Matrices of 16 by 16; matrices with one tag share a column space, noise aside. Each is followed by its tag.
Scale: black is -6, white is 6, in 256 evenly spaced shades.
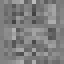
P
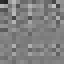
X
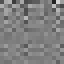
X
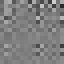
X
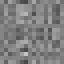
P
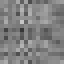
P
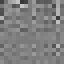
X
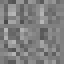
P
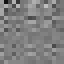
X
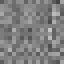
P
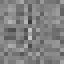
P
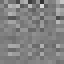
X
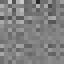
X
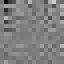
X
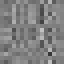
P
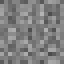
P
